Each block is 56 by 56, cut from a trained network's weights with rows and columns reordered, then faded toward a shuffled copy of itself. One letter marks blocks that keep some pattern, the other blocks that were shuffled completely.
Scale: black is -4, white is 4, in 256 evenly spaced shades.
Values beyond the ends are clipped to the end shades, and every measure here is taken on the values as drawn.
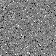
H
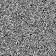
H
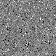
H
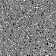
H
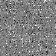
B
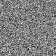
B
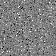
H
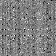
B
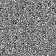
H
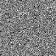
B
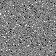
H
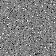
H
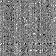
B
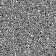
H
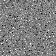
H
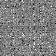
B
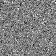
H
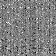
B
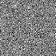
B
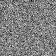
H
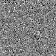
B
